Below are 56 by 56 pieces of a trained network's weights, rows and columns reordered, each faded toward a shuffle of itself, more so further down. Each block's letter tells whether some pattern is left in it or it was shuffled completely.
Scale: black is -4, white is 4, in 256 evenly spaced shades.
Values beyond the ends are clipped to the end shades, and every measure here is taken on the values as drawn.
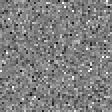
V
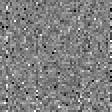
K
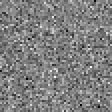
V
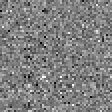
K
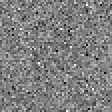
V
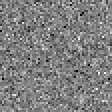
V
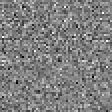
K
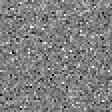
V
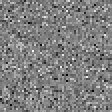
K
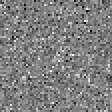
V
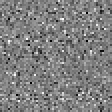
K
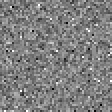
K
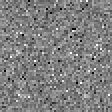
V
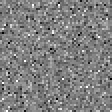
V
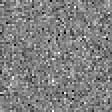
V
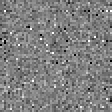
K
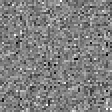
K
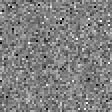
V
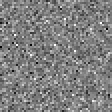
V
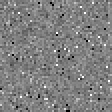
V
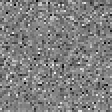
K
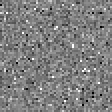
K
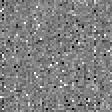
K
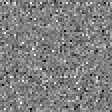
K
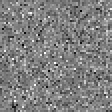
V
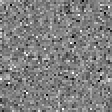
K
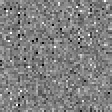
K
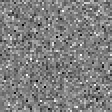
V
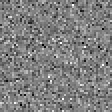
V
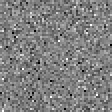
V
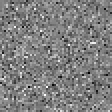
V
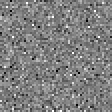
V
